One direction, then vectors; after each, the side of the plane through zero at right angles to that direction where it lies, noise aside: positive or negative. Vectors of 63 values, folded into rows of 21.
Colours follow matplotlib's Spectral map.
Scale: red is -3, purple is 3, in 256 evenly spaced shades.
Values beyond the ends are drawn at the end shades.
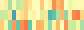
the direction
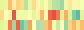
negative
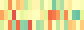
negative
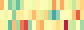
positive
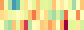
positive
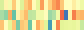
positive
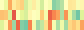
negative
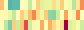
positive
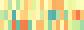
positive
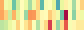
negative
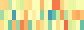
positive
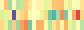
positive
